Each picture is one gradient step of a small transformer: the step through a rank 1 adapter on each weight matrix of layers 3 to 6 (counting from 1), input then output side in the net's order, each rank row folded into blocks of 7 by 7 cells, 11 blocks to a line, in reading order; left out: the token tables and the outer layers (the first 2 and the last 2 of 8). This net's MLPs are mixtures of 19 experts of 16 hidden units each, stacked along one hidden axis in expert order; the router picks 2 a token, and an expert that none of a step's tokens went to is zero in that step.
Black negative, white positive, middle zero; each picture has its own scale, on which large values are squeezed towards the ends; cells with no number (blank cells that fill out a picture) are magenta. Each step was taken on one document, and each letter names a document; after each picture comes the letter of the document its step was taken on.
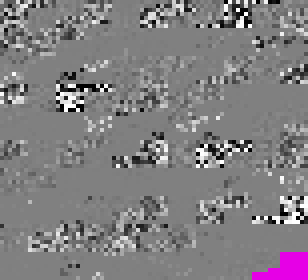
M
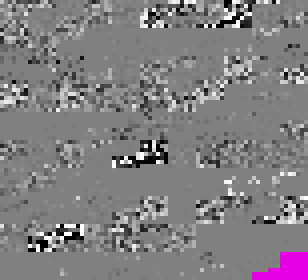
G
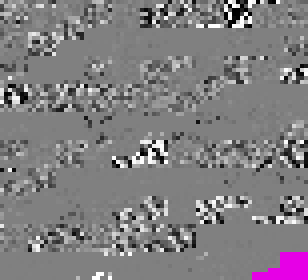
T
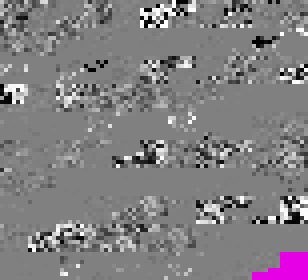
M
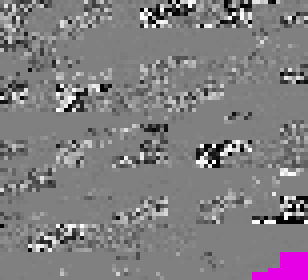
G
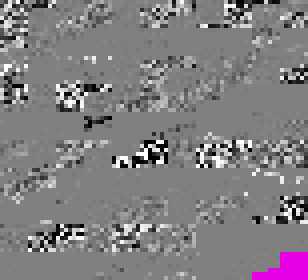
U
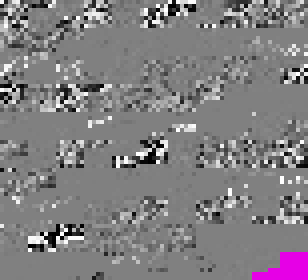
U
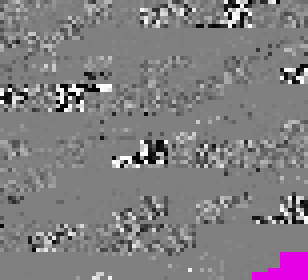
T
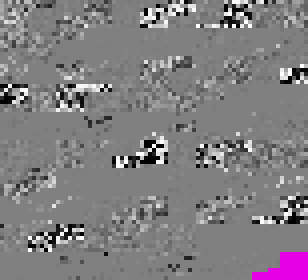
U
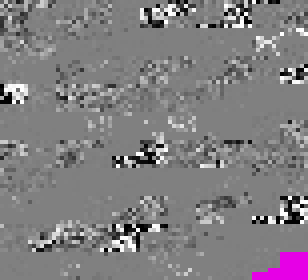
M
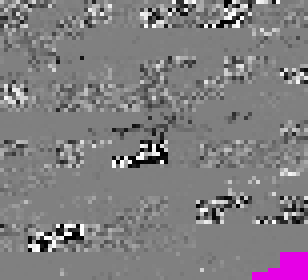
G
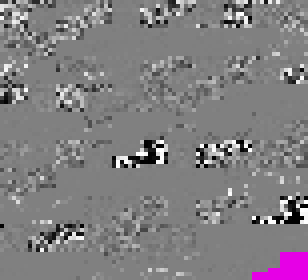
U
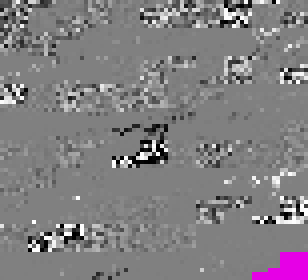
G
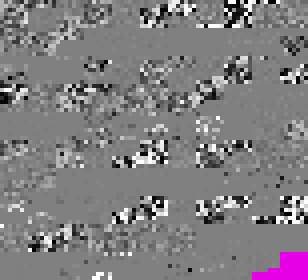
T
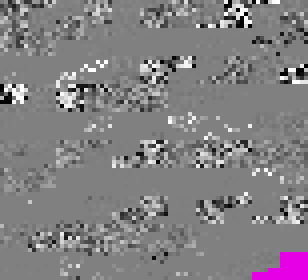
M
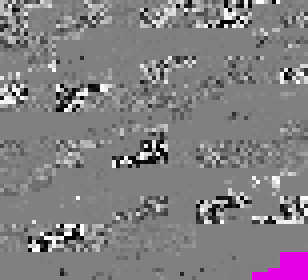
G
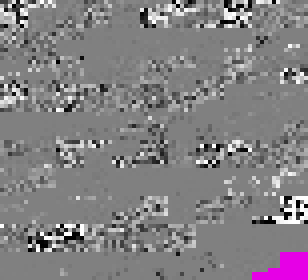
G
